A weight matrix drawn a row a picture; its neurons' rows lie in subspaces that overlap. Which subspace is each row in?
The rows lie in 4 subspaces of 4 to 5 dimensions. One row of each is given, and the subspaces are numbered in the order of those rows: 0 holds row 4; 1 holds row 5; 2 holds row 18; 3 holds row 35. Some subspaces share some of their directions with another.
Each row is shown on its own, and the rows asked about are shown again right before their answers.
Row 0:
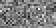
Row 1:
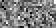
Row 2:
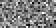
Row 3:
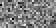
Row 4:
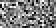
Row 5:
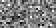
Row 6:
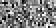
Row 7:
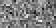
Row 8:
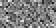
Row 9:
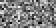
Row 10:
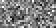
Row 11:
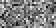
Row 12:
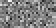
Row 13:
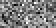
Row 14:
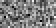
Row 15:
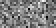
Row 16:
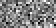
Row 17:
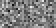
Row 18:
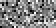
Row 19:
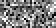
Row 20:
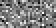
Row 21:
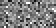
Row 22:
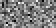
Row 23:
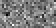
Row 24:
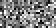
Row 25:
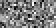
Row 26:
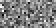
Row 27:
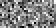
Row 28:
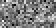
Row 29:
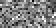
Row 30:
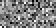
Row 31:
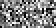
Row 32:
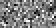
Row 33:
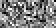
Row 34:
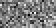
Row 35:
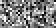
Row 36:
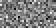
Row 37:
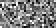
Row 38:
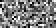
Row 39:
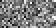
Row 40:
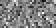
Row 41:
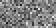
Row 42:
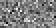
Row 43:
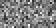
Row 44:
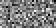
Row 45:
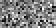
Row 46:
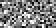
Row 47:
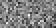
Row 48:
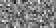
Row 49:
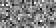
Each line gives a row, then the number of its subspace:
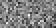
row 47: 0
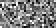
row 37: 0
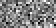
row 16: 0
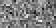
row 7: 1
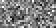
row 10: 1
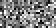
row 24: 2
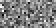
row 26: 2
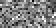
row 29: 1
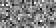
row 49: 1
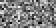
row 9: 0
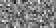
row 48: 1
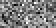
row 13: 2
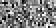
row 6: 1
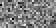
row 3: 1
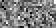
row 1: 1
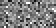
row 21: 0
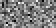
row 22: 2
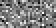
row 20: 1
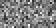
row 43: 2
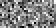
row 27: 1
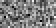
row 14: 1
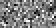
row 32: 2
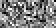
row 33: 3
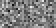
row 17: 2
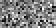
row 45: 1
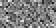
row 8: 0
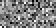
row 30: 3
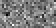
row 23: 3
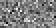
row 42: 2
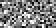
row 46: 2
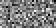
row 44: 3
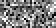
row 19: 2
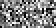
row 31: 3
